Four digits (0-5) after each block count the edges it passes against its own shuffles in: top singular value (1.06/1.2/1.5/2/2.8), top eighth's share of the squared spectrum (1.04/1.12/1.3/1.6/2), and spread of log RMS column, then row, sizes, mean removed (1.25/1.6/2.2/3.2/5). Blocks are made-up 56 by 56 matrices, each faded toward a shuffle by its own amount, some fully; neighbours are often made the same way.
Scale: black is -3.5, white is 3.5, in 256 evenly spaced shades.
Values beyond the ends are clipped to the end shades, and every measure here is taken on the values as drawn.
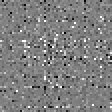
2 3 2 2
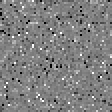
0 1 0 0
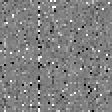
3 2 1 0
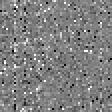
2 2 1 0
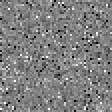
1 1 1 0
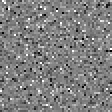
0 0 0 0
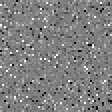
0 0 0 0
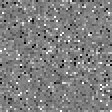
0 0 0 0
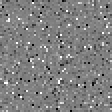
2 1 0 0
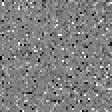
2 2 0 0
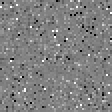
1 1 0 0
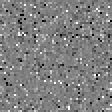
2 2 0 1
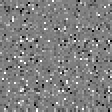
3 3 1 1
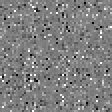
3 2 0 1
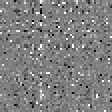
3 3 1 1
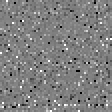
2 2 0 1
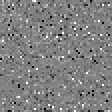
2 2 0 1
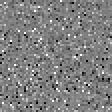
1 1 0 0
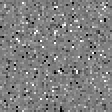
1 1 0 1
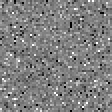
0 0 0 0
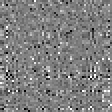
4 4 2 2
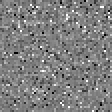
2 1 0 0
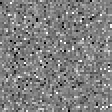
1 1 0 0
